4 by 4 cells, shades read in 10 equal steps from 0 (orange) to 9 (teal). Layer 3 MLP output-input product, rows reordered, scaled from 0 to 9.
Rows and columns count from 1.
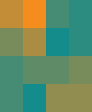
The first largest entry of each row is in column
4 3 1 2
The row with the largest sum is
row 2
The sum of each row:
17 25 24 24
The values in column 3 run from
4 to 9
